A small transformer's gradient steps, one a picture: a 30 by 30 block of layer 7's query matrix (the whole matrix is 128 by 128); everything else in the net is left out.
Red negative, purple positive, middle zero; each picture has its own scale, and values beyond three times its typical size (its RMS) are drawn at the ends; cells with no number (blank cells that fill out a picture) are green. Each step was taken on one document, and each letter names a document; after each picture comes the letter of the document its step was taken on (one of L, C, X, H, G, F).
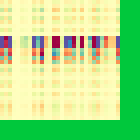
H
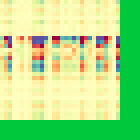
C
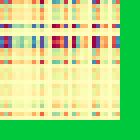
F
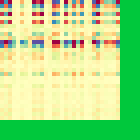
H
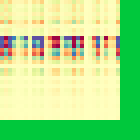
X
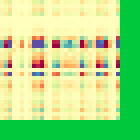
C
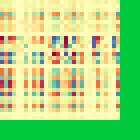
X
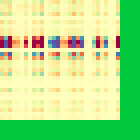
X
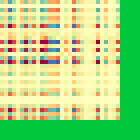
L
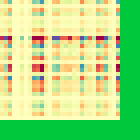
C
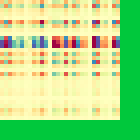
F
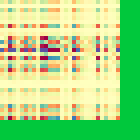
L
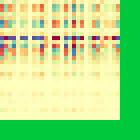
H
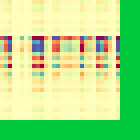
C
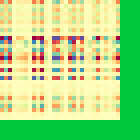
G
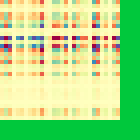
F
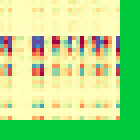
C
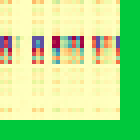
G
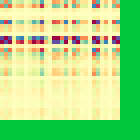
F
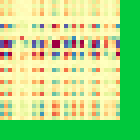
H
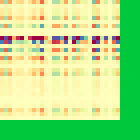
F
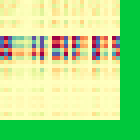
F
